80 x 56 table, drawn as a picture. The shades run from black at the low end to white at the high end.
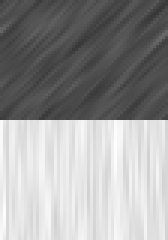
It is made of 2 by 1 panels. Panel 1,1: low, slanting up to the right, faint in contrast. Panel 2,1: very high, streaked downward, faint in contrast.
